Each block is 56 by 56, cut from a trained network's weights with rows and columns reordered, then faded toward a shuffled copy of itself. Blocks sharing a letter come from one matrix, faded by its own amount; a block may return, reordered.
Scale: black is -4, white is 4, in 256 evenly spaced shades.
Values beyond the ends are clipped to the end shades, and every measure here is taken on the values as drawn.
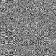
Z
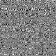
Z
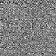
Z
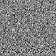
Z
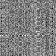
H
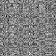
H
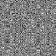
Z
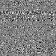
Z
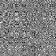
Z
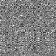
Z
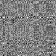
H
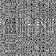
H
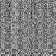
H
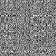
H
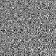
Z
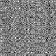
H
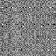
H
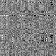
H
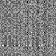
H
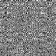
Z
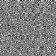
Z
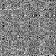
H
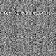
H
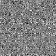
Z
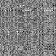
H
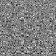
Z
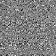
Z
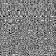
H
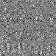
Z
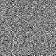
Z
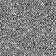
Z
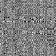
H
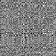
H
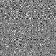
Z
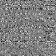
Z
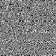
Z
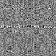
H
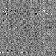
H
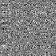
Z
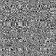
Z
